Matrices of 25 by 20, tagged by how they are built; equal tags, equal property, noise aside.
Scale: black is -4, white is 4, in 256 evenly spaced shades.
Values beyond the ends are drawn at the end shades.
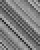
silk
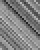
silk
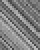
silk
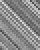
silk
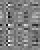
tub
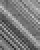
silk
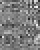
tub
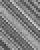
silk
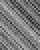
silk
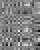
tub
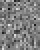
tub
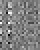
tub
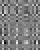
tub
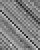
silk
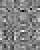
tub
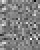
tub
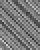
silk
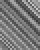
silk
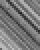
silk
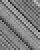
silk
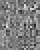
tub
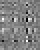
tub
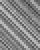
silk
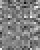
tub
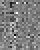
tub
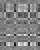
tub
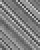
silk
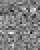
tub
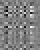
tub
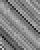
silk
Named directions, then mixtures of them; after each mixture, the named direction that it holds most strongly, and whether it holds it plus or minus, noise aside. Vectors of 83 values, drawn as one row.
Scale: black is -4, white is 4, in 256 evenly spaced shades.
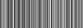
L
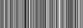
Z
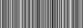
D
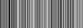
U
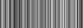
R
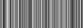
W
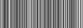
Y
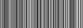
Y, plus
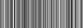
L, plus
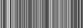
W, plus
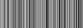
Z, minus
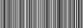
Z, minus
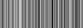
D, plus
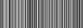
Y, minus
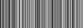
U, plus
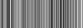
R, minus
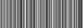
D, minus
